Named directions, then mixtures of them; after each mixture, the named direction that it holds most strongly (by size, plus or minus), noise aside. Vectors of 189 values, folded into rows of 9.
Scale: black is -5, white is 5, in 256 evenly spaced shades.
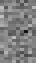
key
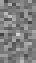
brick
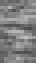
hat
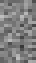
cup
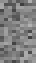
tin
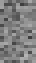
tin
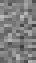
cup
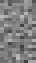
cup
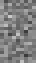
brick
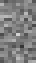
cup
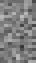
cup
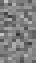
brick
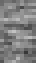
hat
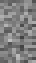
cup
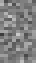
brick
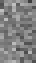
tin
